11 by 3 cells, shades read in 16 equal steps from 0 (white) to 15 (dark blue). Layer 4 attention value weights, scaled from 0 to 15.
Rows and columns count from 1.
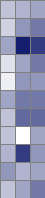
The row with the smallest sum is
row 8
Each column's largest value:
7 15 13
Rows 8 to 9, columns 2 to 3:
0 6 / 13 7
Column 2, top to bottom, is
5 7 15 6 7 9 10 0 13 5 6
